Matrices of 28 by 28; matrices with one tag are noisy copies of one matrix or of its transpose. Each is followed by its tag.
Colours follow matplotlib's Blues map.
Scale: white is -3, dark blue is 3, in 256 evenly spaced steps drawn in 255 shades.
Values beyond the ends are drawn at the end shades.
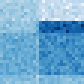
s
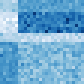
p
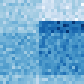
s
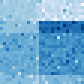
s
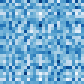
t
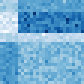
p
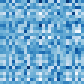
t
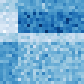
p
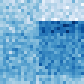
s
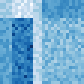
p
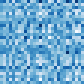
t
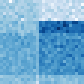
s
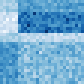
p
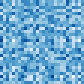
t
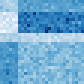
p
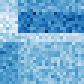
p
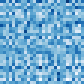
t
